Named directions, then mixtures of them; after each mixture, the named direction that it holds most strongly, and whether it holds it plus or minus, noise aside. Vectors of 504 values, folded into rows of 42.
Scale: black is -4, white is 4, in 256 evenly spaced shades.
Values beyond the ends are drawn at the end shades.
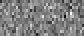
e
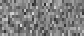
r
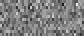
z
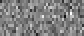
e, plus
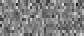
z, minus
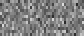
z, minus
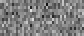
e, minus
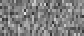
r, minus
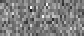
e, plus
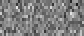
z, minus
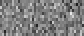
e, plus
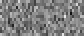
e, minus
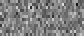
z, minus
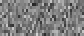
r, plus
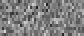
r, minus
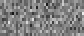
r, minus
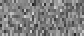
r, plus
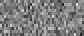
z, plus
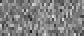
r, minus
